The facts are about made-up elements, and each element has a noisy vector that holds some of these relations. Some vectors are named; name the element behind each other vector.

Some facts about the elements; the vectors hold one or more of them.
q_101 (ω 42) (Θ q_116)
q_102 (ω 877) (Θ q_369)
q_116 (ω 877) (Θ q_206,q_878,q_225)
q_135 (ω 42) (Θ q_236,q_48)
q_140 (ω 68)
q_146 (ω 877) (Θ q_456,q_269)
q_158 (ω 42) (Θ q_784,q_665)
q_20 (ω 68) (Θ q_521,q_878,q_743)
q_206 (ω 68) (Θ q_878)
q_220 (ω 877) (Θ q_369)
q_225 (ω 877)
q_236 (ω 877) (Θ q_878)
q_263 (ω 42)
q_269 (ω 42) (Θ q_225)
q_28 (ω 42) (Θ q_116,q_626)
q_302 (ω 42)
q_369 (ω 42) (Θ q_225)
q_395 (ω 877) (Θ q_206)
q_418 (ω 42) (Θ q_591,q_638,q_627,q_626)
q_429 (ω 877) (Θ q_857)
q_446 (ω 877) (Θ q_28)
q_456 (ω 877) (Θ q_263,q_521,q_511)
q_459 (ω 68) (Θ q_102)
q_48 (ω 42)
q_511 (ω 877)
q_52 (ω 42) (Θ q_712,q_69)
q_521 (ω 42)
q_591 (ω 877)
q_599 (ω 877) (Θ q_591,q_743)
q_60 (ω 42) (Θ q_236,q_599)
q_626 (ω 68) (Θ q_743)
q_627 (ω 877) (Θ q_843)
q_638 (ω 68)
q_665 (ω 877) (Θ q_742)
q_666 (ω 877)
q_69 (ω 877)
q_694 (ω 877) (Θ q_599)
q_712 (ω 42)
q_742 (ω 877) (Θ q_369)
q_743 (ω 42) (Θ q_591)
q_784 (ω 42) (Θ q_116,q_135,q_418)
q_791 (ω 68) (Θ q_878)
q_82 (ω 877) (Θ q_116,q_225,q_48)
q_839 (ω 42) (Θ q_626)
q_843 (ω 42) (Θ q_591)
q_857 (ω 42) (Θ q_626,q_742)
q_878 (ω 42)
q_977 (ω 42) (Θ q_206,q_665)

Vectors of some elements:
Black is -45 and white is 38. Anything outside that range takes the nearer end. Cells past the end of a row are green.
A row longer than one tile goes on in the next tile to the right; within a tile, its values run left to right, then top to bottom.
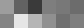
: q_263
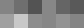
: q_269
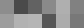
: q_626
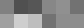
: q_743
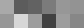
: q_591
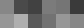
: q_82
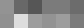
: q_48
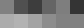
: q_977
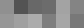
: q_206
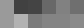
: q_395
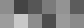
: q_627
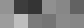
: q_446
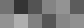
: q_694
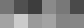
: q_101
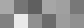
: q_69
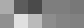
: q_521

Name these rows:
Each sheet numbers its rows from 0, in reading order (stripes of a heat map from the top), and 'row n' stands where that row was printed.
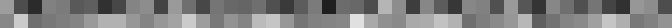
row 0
q_456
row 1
q_60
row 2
q_369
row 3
q_158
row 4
q_52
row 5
q_857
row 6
q_146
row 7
q_839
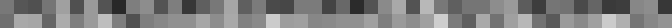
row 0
q_140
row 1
q_429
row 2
q_791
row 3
q_135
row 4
q_20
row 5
q_225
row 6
q_220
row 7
q_418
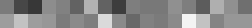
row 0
q_28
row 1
q_511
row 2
q_712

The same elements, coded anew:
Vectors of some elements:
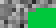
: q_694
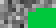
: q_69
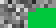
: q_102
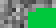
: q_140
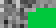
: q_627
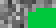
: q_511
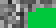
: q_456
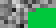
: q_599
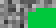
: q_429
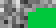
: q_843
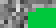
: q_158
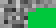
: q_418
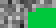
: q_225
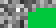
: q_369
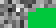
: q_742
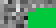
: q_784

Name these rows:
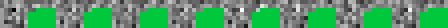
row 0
q_626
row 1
q_395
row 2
q_446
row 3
q_459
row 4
q_206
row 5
q_101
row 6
q_591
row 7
q_20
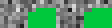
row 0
q_82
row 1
q_28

